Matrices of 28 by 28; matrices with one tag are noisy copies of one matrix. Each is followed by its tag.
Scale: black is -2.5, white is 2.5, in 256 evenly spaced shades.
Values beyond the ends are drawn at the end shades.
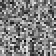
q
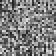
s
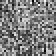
s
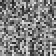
q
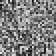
s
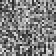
s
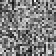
s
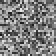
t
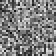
s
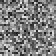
t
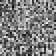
s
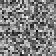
t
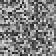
t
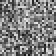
s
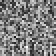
q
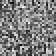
s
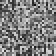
s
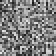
s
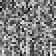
q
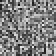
s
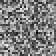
t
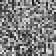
s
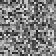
t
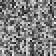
q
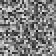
t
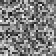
t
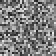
t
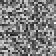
t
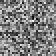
t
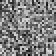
s
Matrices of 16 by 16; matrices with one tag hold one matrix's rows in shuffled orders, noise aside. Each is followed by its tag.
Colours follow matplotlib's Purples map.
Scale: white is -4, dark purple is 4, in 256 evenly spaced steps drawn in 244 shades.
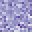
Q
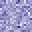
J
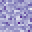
Q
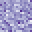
Q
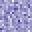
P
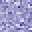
Q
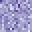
P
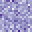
P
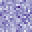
J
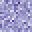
P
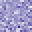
Q
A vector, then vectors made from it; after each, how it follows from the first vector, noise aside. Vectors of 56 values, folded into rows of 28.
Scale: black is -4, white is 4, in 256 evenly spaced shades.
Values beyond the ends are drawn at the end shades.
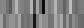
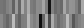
reversed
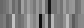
reversed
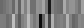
reversed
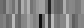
reversed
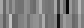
wrapped around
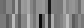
reversed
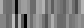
wrapped around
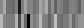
wrapped around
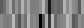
reversed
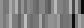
wrapped around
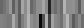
reversed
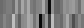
reversed
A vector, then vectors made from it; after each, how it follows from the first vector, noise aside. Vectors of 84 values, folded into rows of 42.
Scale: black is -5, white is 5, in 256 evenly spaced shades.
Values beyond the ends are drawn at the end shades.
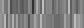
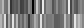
scaled up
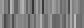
sign-scrambled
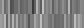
copied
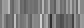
reversed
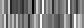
scaled up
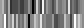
scaled up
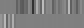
partly zeroed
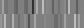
partly zeroed
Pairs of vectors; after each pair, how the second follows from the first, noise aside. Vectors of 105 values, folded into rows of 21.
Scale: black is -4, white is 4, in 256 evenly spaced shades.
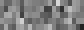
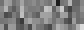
negated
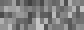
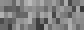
negated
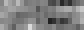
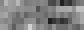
copied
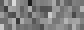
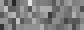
negated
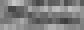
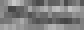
copied
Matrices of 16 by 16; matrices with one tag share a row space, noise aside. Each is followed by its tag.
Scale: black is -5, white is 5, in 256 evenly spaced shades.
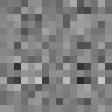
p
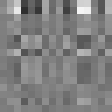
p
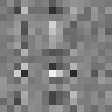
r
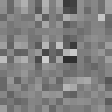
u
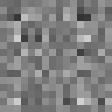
p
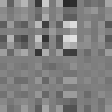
u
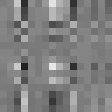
r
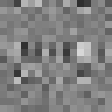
p
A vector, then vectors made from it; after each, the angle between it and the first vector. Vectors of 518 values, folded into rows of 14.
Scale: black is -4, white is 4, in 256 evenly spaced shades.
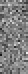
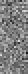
nearly opposite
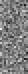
partly opposed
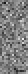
orthogonal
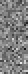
orthogonal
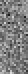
partly opposed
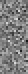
partly aligned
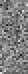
partly opposed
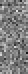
nearly opposite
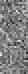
nearly opposite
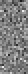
partly opposed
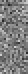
nearly opposite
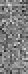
nearly parallel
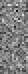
partly aligned
